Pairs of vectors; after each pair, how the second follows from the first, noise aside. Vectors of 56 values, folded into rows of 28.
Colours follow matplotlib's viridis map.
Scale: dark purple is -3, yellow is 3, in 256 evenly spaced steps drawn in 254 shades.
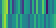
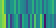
wrapped around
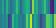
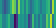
wrapped around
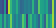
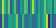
reversed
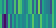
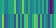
reversed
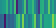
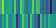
reversed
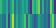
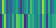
reversed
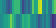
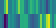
wrapped around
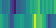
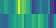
wrapped around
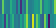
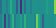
partly zeroed
